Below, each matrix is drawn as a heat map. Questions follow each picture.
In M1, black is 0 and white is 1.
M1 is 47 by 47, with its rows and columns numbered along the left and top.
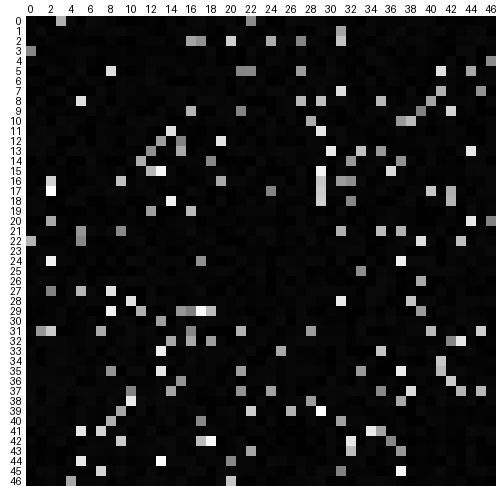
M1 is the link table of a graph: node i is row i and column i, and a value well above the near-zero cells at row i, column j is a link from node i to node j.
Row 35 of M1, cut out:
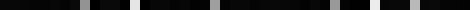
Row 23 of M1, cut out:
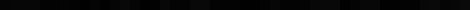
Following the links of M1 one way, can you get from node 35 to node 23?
no
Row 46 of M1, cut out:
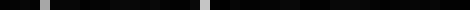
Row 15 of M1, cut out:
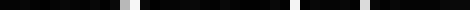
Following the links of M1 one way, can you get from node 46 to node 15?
yes
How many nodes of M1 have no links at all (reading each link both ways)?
2
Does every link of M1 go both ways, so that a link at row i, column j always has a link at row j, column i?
yes
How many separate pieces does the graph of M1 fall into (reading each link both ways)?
3
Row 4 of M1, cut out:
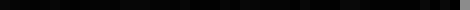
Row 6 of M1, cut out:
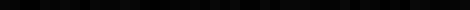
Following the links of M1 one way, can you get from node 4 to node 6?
no
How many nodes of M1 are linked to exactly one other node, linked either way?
7
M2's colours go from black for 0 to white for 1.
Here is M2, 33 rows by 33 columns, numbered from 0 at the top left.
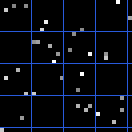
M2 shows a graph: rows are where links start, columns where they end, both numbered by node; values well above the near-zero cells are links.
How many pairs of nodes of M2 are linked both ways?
0
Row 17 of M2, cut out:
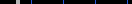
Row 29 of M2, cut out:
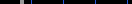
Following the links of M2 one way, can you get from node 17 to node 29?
yes
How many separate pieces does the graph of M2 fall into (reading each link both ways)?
6
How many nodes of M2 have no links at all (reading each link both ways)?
3
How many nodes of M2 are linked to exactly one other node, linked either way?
4
